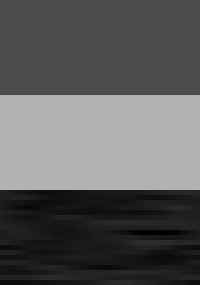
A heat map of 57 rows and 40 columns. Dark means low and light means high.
The table splits into 3 rows of 1 panel. Panel 1,1: low, flat. Panel 2,1: high, flat. Panel 3,1: very low, streaked across, faint in contrast.
